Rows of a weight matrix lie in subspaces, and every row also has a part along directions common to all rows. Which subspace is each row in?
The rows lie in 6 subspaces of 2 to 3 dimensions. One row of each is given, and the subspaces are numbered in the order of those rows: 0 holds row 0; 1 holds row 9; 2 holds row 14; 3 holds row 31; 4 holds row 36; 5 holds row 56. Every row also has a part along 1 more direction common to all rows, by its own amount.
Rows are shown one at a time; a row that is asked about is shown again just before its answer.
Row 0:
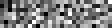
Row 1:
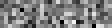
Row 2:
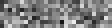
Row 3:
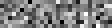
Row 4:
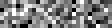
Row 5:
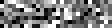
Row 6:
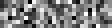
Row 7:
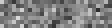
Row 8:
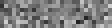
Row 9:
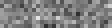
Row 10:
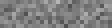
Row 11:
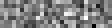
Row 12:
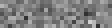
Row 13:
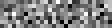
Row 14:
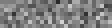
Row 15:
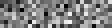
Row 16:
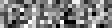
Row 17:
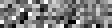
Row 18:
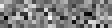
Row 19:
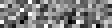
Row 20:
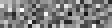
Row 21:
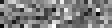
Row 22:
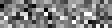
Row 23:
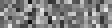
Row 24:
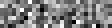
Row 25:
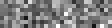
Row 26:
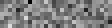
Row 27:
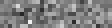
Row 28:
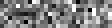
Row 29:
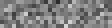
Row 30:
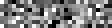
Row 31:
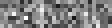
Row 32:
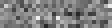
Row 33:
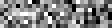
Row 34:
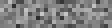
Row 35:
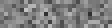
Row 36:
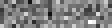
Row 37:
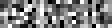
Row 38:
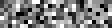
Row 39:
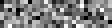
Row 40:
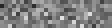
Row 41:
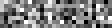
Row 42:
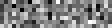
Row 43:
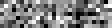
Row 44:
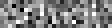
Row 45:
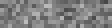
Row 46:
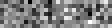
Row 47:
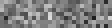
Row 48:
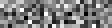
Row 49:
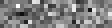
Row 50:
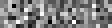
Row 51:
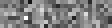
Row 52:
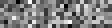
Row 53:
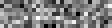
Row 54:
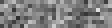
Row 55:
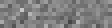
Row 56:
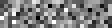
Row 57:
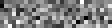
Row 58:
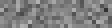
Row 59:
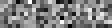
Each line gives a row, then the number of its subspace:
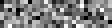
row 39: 3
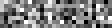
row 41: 4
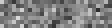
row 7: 1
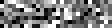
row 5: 1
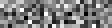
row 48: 0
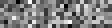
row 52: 0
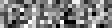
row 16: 3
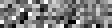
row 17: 2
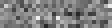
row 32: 1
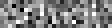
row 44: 0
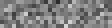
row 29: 2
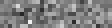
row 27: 5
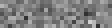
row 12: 4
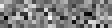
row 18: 4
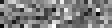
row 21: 1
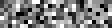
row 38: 5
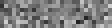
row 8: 3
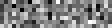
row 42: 4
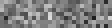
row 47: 4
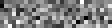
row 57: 3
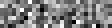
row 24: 2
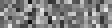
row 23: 5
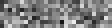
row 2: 3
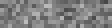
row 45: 4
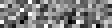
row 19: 2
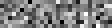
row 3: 2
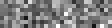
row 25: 3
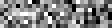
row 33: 5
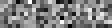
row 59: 0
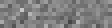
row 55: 2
